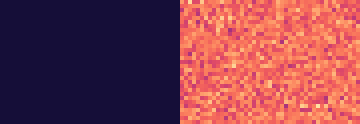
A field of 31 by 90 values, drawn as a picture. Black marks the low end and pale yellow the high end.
The table splits into one row of 2 panels. Panel 1,1: very low, flat. Panel 1,2: high, fine-grained.
